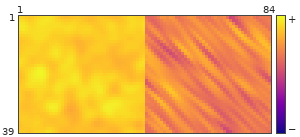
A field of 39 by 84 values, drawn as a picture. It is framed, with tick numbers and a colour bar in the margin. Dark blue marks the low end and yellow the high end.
It is made of 1 by 2 panels. Panel 1,1: very high, blotchy, faint in contrast. Panel 1,2: high, slanting down to the right.
